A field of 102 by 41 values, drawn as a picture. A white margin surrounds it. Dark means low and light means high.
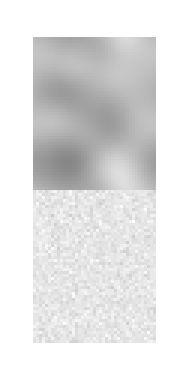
The table splits into 2 rows of 1 panel. Panel 1,1: high, smooth. Panel 2,1: very high, fine-grained, faint in contrast.
